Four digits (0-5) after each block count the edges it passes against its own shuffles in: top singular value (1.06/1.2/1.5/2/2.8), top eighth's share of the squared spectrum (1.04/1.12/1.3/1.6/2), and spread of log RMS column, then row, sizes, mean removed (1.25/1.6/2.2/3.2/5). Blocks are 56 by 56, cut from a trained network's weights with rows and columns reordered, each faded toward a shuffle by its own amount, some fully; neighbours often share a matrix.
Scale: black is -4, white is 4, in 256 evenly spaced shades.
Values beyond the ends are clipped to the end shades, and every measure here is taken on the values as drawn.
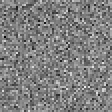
2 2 1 0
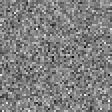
0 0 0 0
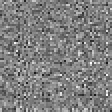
3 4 2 2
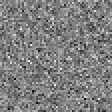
0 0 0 0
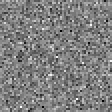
0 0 0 0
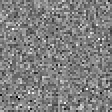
1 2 0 0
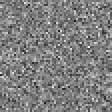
1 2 0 0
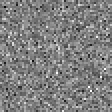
0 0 0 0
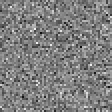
2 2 0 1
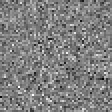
2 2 1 0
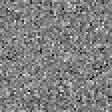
1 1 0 0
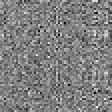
3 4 2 2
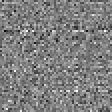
3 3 1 2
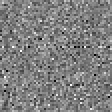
2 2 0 1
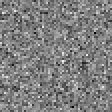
2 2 1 1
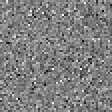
1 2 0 0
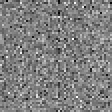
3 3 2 1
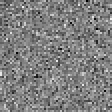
1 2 0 0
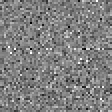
2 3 1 1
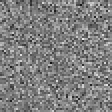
3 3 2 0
